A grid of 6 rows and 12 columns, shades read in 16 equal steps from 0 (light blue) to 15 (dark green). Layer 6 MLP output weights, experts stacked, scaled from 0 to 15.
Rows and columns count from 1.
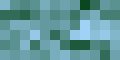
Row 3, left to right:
7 4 4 5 6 6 5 8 0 3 2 4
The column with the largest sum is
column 8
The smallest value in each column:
3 4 3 1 4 4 3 1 0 2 1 3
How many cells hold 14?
0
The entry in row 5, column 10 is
8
